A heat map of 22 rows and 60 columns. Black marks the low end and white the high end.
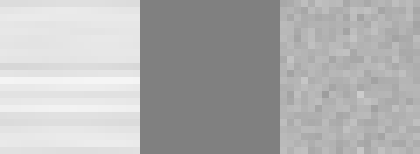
The table splits into one row of 3 panels. Panel 1,1: very high, streaked across, faint in contrast. Panel 1,2: middling, flat. Panel 1,3: high, fine-grained, faint in contrast.
